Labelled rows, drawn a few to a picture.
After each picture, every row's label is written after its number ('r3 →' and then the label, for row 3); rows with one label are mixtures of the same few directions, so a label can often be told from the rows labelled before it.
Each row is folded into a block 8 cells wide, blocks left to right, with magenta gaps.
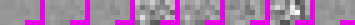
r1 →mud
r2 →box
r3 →mud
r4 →box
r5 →box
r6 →mud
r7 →mud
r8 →mud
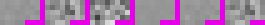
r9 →box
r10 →mud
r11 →box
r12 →box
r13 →box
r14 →mud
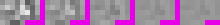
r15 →mud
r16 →mud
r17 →mud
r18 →mud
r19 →mud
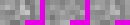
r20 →mud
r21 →box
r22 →mud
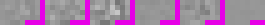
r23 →mud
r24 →box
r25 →mud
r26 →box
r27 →mud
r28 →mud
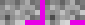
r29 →box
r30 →box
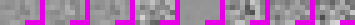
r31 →mud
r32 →mud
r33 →mud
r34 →box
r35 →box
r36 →mud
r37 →box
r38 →box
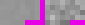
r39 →mud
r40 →box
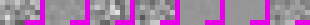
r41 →box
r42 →box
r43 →mud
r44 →box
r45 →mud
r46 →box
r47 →box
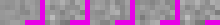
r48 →mud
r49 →box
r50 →mud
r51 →box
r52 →box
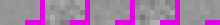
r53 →mud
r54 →box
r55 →box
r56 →box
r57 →mud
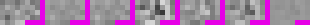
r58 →box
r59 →box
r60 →box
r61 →mud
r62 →mud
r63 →mud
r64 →mud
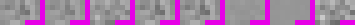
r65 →mud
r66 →mud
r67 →box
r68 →mud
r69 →mud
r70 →box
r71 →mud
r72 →box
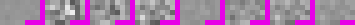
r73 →box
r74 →mud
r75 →mud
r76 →box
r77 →mud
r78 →box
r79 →box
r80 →box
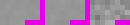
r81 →box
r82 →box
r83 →box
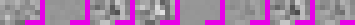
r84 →box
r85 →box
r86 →mud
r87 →mud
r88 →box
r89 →mud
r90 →mud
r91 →mud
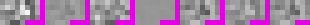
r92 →mud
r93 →mud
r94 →box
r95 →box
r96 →mud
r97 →mud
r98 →mud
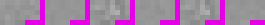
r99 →box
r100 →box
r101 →mud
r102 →mud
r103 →mud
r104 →box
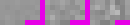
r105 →box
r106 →box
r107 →mud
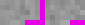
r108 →mud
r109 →box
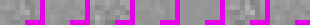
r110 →mud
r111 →box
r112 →box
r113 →mud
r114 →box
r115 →mud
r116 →box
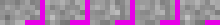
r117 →box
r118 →box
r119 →mud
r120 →mud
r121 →box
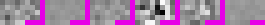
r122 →box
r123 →box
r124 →box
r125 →mud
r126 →mud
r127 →box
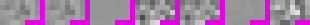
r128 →mud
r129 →mud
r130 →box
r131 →box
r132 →box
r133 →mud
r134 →mud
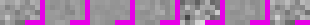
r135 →box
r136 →mud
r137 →box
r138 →mud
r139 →box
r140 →mud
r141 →box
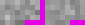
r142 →box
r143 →mud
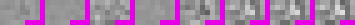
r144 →mud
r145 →box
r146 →box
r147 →mud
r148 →mud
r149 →mud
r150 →mud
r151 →mud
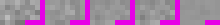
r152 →box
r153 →mud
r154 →box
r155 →box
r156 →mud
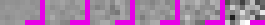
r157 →box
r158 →box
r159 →mud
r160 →box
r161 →box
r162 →box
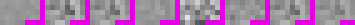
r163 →box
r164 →mud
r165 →mud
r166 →mud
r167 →box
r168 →box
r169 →mud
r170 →mud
